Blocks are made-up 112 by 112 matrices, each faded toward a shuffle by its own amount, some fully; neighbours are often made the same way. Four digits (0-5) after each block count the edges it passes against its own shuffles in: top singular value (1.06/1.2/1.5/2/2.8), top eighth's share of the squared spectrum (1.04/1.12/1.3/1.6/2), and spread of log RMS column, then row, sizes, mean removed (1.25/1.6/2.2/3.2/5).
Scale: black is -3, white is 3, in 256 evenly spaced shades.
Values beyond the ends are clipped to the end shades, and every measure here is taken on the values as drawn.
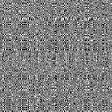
5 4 3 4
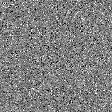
3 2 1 1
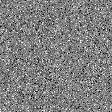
3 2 0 0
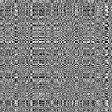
5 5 4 4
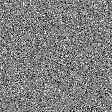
0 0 0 0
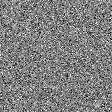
0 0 0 0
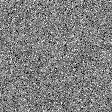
0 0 0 0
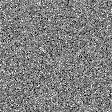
0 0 0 0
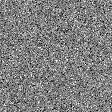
0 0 0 0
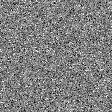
0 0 0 0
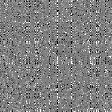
5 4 3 2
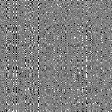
5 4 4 2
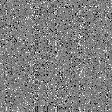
4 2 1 0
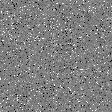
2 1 0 0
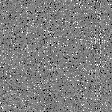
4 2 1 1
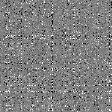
2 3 3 3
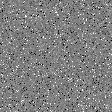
0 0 1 0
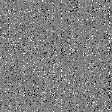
2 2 2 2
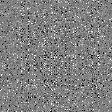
2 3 3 2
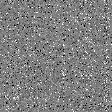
1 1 2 1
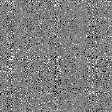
2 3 3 3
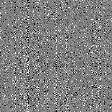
2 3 3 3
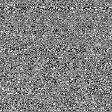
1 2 0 4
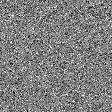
0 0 0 1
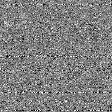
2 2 0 3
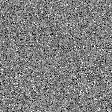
0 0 0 1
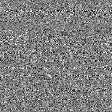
1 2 0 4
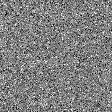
0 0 0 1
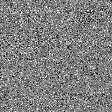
1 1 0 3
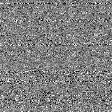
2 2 0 4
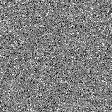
0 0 0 1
